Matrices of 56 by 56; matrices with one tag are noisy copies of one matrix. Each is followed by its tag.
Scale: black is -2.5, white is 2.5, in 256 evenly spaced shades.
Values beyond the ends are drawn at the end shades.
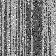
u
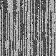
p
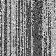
u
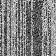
u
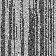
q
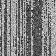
u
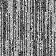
p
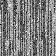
p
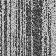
u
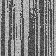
q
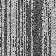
u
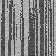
q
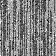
p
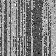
u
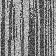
q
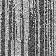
q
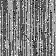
p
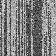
u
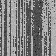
u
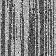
q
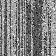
u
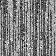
p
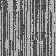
p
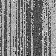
u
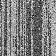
u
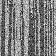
q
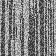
q
